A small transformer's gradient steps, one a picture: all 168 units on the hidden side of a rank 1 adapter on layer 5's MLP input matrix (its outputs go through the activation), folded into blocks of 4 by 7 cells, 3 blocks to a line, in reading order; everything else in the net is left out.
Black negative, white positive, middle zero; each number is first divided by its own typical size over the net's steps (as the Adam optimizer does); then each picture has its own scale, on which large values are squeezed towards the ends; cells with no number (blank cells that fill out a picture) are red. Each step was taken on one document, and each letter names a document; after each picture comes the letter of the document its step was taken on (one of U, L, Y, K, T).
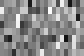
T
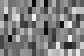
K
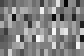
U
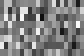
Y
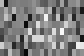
U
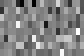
T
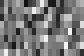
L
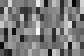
K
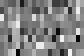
T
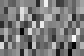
Y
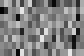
T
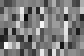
K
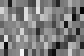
Y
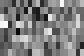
L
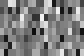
L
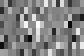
Y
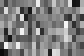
K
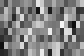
K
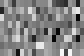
T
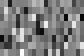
K
